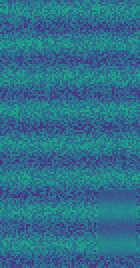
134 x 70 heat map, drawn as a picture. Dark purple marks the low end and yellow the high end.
Odd patch: calmer, in the bottom right. Calmest part: bottom right. Slope: none. Stripes: horizontal, repeating 8 times.
